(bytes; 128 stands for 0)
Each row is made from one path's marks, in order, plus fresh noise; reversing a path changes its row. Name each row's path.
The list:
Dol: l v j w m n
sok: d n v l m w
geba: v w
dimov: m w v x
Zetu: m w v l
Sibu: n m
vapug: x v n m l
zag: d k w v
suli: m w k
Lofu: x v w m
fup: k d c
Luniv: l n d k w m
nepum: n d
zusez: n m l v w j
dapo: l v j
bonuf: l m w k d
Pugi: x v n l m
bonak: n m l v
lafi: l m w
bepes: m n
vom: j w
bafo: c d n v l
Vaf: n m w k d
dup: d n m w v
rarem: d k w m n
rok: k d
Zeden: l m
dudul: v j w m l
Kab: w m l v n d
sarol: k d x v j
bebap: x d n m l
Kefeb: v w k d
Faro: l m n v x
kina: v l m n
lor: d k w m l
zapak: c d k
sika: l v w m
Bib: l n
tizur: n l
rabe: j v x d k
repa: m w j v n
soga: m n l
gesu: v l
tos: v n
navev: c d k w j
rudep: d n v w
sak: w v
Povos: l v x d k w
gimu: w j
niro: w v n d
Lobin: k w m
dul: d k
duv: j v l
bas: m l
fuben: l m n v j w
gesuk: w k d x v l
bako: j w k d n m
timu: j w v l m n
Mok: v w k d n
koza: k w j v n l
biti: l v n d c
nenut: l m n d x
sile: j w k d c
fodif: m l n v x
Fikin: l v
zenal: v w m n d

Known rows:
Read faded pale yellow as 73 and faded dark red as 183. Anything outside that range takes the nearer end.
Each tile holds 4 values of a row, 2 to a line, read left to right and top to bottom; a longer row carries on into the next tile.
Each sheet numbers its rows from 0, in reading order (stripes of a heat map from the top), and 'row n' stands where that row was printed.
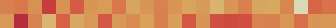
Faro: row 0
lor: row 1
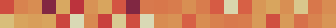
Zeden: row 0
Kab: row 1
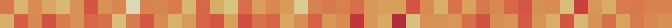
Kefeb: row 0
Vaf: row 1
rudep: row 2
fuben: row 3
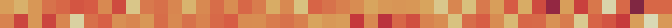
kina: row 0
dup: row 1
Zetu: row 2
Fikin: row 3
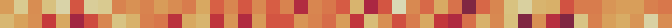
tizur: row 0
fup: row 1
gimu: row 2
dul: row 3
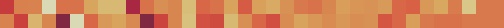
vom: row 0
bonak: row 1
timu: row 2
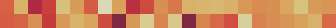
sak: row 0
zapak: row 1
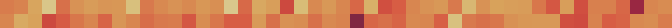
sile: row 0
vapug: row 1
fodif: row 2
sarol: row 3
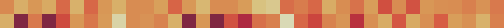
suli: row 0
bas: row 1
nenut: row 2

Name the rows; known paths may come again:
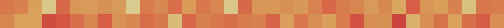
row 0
sile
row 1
bonuf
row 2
sok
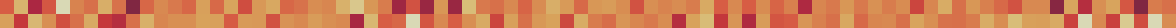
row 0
gimu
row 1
biti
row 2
tos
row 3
Povos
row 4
fup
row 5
Dol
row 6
Zeden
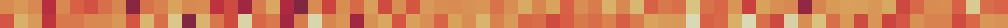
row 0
Lobin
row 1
Bib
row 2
nenut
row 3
zag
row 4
Sibu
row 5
rarem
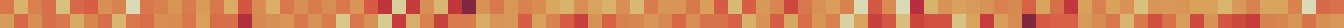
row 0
zenal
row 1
koza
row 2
dapo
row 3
gesuk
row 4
Pugi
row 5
nepum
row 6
dimov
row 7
lor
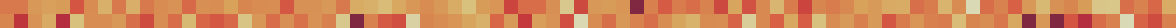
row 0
rudep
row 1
Lofu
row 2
zapak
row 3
lafi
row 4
sika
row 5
dudul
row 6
bas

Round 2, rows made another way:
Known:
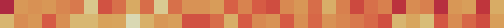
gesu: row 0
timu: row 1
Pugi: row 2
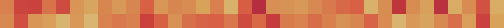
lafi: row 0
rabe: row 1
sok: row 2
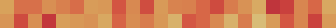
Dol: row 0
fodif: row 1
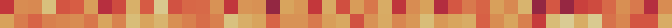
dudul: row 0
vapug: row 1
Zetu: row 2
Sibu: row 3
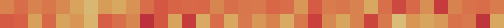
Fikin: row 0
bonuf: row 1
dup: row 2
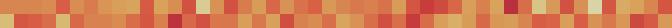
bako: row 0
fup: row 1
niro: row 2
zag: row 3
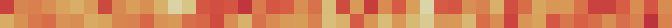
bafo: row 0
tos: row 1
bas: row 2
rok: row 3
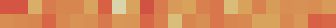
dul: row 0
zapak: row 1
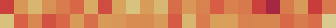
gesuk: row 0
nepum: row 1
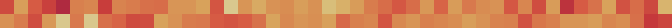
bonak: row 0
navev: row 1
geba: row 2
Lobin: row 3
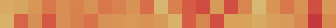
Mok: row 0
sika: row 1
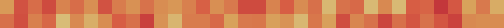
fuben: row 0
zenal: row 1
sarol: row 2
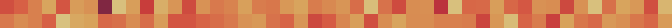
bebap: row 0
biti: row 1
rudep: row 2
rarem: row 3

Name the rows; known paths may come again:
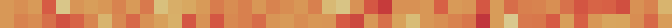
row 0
navev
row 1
Mok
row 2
Bib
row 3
Kab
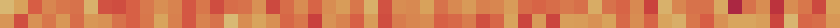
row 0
repa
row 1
fuben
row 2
Povos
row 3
Dol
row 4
Lofu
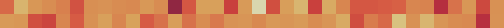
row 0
sak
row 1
lor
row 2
Faro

